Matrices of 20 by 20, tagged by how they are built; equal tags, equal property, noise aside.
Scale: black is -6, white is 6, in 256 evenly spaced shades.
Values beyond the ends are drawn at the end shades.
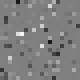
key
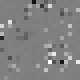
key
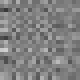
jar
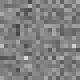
jar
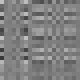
jar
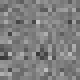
jar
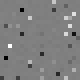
key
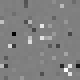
key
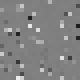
key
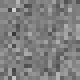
jar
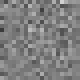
jar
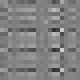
jar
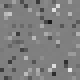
key
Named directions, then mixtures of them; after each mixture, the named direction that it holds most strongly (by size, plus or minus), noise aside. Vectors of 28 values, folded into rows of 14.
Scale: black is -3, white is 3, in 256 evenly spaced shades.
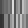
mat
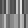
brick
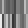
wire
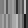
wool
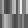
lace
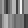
lace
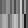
brick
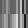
brick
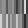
wool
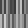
brick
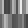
lace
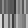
wire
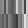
wool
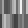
lace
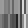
wool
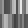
lace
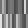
wire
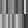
wool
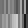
wool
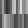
lace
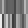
wire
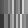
mat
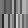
mat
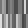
wire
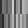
mat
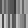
wire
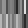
wool
